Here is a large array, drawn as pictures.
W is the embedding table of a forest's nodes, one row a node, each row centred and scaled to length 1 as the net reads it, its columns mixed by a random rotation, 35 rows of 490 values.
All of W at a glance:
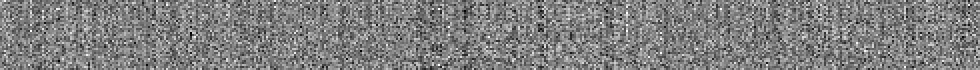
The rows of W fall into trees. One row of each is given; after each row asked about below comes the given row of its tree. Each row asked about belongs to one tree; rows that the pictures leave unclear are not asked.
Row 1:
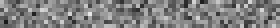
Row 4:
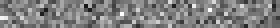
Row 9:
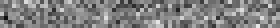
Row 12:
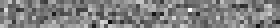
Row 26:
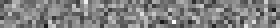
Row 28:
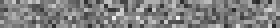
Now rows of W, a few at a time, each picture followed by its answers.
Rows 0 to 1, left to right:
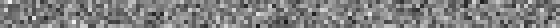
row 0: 12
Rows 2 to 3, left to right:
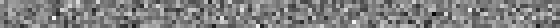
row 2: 9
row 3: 12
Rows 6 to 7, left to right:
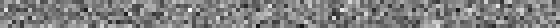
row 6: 12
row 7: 9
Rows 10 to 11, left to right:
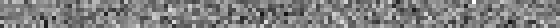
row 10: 26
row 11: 1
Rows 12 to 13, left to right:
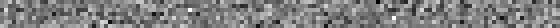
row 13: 28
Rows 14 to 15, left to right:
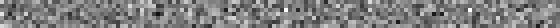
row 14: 12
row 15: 12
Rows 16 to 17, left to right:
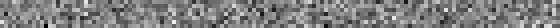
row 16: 26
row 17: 28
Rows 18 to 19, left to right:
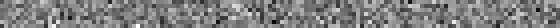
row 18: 26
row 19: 26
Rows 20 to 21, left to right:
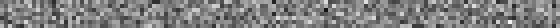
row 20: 9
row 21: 4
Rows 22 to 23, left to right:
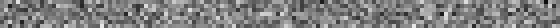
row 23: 12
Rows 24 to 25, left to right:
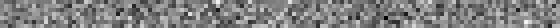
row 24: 1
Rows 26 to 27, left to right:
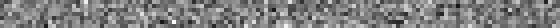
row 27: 12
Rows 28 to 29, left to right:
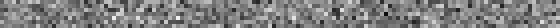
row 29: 9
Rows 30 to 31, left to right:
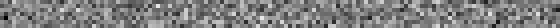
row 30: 9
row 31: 26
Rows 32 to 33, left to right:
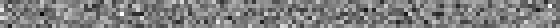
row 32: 4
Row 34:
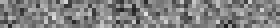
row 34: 1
